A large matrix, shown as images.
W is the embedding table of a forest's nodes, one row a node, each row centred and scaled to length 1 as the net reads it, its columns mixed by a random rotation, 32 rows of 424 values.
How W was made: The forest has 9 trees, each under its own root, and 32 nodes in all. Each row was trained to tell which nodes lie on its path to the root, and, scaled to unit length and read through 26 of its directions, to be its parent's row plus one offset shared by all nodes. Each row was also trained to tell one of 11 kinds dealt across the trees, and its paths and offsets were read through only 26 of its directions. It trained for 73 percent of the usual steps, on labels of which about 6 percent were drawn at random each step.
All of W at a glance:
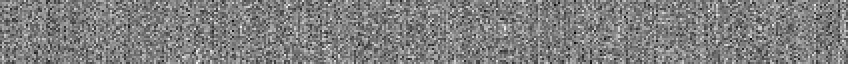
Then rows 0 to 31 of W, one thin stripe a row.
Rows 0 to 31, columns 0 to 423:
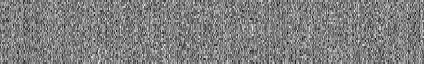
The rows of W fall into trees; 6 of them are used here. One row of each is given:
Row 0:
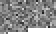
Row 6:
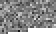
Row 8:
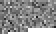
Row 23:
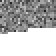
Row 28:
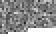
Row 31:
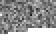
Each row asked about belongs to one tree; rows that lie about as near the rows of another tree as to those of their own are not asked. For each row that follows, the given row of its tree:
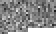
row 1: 23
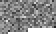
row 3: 31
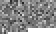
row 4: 8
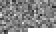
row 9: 6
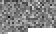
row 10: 31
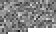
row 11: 6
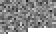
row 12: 0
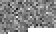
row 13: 0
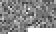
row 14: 23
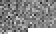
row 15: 0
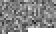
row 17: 8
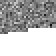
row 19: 6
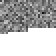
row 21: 31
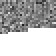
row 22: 8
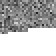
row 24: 28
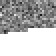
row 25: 6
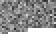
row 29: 23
